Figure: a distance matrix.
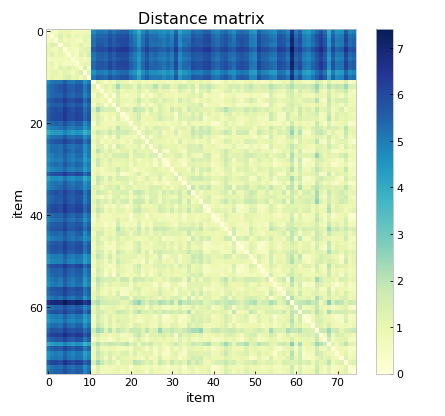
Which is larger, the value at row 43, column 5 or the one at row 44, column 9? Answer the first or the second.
the first
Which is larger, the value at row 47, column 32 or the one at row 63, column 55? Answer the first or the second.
the first
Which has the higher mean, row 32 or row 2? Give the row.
2
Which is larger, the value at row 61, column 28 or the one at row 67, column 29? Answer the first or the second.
the first
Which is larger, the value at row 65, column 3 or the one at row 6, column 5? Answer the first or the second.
the first
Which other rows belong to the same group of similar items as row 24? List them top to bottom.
11, 12, 13, 14, 15, 16, 17, 18, 19, 20, 21, 22, 23, 25, 26, 27, 28, 29, 30, 31, 32, 33, 34, 35, 36, 37, 38, 39, 40, 41, 42, 43, 44, 45, 46, 47, 48, 49, 50, 51, 52, 53, 54, 55, 56, 57, 58, 59, 60, 61, 62, 63, 64, 65, 66, 67, 68, 69, 70, 71, 72, 73, 74
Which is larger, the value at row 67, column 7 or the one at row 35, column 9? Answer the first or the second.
the first
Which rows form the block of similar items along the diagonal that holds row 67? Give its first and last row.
11 to 74
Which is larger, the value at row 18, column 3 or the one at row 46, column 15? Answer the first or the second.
the first
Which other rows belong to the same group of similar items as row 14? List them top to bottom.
11, 12, 13, 15, 16, 17, 18, 19, 20, 21, 22, 23, 24, 25, 26, 27, 28, 29, 30, 31, 32, 33, 34, 35, 36, 37, 38, 39, 40, 41, 42, 43, 44, 45, 46, 47, 48, 49, 50, 51, 52, 53, 54, 55, 56, 57, 58, 59, 60, 61, 62, 63, 64, 65, 66, 67, 68, 69, 70, 71, 72, 73, 74
